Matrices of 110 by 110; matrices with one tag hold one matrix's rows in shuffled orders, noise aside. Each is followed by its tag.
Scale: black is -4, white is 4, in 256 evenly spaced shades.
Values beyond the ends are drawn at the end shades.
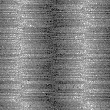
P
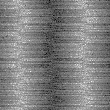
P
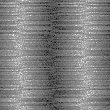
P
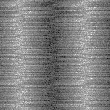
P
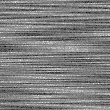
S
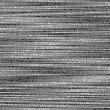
S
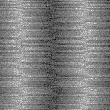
P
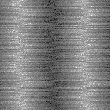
P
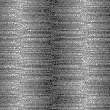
P
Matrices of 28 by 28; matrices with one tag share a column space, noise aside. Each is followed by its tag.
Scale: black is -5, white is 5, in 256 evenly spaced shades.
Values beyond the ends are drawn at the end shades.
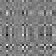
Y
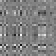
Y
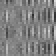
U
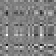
Y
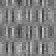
U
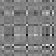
Y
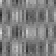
U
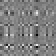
Y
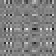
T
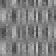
U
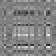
Y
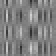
U
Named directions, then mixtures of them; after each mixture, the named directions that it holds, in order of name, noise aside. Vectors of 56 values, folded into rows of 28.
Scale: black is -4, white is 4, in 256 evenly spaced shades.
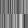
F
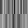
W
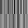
F, W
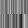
F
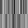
W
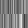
F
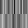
W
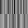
F, W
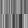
F, W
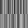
F, W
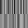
F, W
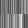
F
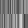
F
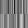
F, W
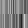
F
